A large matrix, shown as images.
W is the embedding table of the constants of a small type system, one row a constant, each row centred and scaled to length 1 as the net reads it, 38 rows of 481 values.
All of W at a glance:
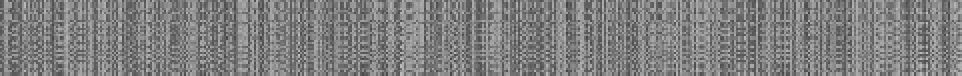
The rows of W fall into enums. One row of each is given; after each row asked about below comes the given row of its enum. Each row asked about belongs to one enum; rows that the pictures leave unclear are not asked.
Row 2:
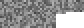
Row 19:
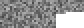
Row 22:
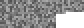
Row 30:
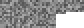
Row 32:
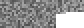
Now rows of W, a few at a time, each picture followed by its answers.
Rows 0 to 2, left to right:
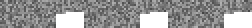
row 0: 22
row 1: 2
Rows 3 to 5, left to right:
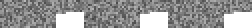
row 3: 2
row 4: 19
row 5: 22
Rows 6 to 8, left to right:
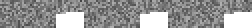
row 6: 32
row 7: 2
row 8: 2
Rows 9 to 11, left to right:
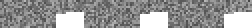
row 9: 2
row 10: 30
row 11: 32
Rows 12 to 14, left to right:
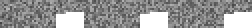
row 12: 19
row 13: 22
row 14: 30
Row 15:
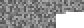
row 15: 22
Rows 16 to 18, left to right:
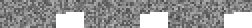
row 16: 2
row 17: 30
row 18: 19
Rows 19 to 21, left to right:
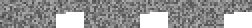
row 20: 22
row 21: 30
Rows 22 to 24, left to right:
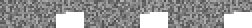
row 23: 32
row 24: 22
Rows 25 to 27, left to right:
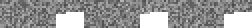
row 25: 30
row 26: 32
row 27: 30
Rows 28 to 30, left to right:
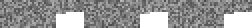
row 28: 2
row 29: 32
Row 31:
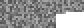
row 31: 22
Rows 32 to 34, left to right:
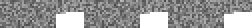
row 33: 32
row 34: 22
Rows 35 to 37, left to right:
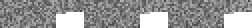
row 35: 2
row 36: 32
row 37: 32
